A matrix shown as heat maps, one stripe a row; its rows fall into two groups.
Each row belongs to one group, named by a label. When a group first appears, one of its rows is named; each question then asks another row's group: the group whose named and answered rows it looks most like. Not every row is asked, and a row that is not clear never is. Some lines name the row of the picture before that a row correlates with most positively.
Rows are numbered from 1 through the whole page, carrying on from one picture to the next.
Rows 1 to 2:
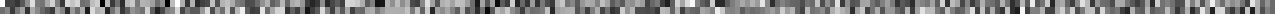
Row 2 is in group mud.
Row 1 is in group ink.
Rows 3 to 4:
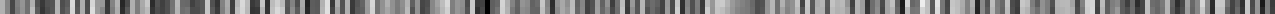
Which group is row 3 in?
mud
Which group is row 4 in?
mud
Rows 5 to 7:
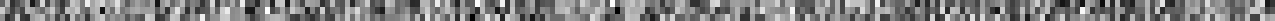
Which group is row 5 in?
ink
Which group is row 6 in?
ink
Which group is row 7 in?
mud
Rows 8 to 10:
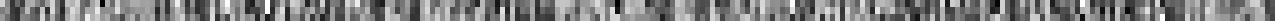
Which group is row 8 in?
ink
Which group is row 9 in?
ink
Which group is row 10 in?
ink
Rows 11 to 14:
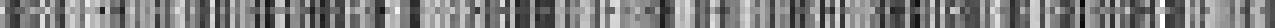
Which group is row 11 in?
ink
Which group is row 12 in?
ink
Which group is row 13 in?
ink
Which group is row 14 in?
ink
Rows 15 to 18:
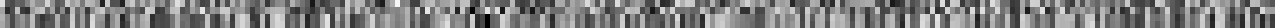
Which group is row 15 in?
ink
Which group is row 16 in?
mud
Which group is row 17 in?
mud
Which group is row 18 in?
mud
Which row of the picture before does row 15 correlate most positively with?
12
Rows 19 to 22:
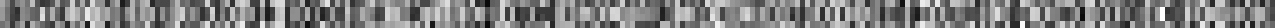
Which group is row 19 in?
mud
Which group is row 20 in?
ink
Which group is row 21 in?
ink
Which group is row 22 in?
mud
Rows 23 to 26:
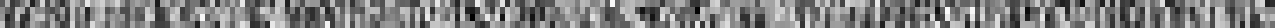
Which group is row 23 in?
ink
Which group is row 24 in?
mud
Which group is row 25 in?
mud
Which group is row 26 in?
mud
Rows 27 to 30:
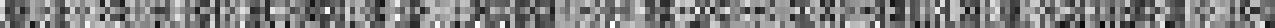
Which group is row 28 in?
mud
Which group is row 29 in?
ink
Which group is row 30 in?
ink
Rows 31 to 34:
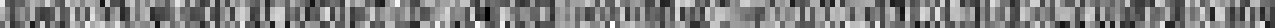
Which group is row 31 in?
ink
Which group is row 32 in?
mud
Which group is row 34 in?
ink
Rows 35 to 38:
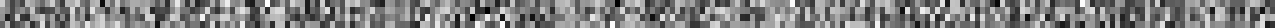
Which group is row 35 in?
ink
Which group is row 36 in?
mud
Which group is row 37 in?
mud
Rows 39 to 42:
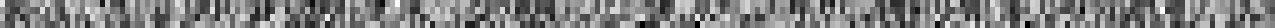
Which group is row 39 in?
ink
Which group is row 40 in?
ink
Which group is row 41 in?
mud
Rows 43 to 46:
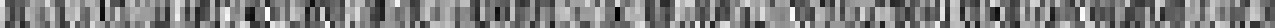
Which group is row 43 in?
ink
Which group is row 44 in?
ink
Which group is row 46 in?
mud
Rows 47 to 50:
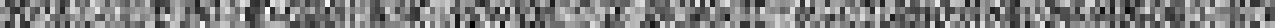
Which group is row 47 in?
mud
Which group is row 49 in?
ink
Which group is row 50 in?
mud
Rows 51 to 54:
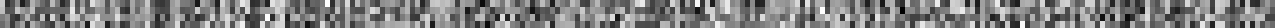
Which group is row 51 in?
mud
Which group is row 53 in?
ink
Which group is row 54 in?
mud
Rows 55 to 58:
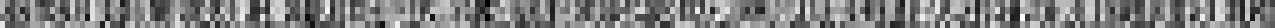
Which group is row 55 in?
mud
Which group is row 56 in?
mud
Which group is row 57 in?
mud
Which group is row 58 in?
ink
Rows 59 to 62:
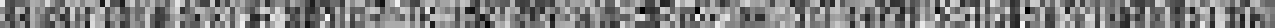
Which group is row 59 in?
ink
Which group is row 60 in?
mud
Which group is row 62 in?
mud
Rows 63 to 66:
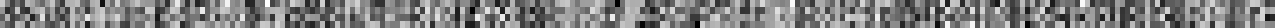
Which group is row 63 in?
ink
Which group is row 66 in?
mud
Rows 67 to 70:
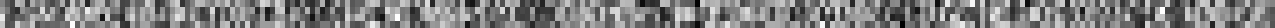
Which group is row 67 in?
mud
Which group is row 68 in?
ink
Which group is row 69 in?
ink
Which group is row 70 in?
mud
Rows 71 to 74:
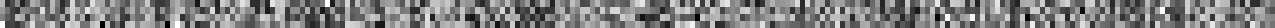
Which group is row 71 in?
mud
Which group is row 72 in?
ink
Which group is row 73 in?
mud
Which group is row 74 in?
ink
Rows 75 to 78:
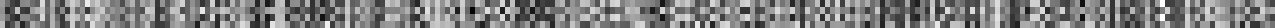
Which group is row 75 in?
ink
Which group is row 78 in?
mud
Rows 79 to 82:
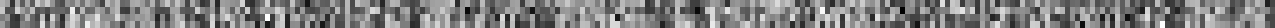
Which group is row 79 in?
ink
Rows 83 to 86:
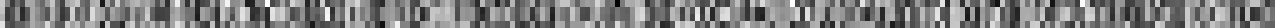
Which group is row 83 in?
ink
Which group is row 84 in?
mud
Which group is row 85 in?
mud
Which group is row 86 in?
ink
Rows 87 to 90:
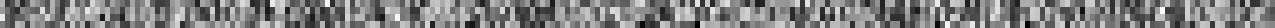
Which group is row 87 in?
mud
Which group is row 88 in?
ink
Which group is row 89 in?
ink
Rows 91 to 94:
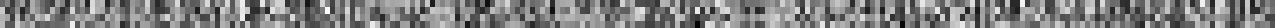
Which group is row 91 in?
mud
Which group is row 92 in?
mud
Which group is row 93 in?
ink
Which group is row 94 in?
mud
